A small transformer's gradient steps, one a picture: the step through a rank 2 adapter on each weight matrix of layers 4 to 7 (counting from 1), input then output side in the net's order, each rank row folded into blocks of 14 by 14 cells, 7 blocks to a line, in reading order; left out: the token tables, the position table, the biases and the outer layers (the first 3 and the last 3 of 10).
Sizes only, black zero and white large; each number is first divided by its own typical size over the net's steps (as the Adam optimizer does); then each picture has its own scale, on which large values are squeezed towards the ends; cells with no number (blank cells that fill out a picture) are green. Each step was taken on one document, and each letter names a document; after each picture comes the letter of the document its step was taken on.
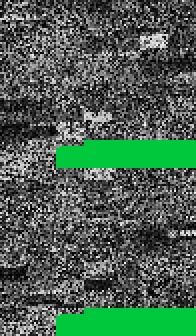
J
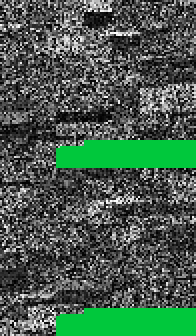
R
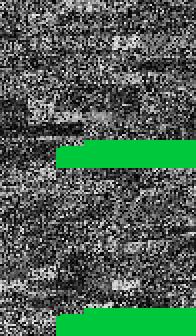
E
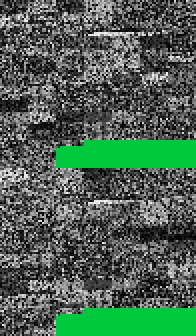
J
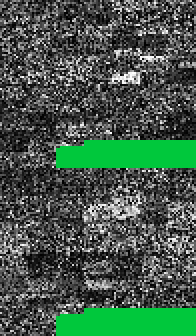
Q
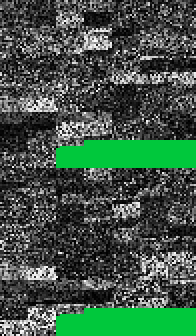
Q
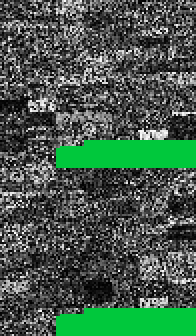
Q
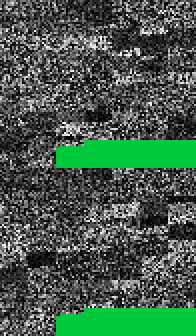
Q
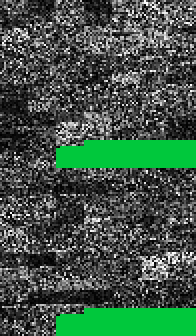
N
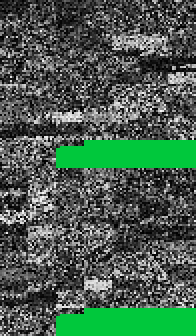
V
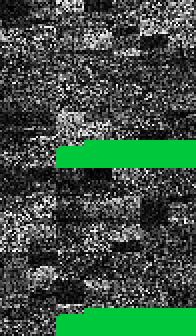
N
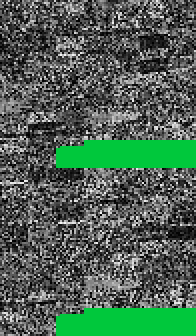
V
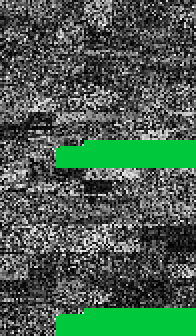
J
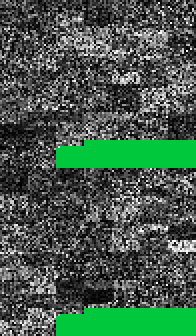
Q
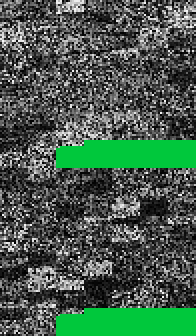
N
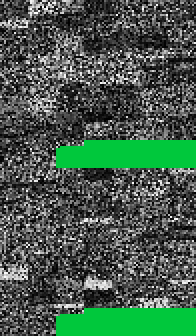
R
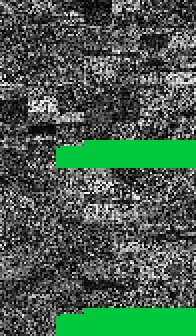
R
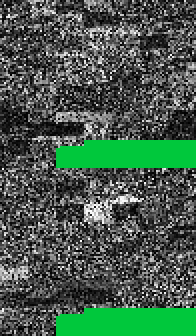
R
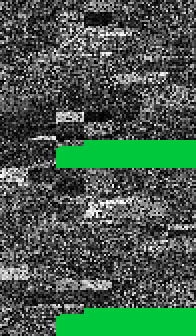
R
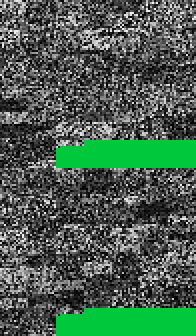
N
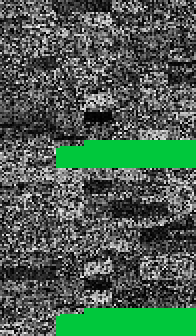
J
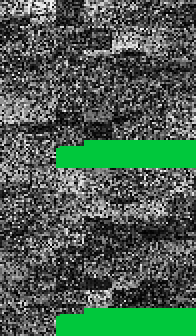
J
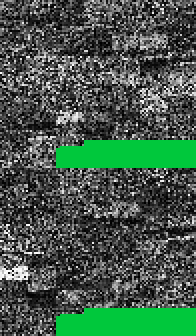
R
